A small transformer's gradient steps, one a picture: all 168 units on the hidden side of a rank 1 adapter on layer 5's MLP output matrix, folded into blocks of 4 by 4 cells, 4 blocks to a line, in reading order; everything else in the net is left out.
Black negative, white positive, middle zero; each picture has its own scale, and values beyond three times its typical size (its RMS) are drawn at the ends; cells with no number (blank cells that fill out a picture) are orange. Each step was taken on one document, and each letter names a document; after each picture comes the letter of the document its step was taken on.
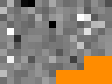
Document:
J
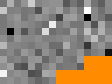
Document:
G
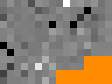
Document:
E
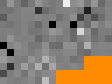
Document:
E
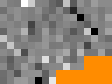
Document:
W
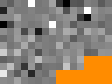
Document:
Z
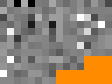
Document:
J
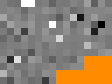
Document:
J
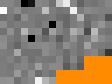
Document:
W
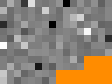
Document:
E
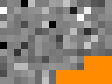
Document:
Z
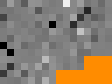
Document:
E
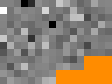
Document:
W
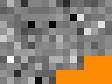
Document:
J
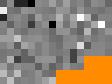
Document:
J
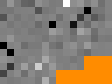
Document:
E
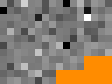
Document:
G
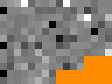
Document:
Z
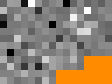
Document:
E
